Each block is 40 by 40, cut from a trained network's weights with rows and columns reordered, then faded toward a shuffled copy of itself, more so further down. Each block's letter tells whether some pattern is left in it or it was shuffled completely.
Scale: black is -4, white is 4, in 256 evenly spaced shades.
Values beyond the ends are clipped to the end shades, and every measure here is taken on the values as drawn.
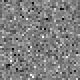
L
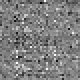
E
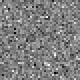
L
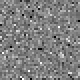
L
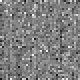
E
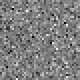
L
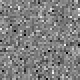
L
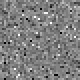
L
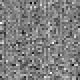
E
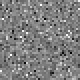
L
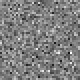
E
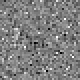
L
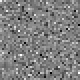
L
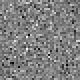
L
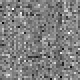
E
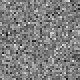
E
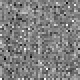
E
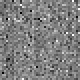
E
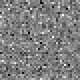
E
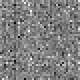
E
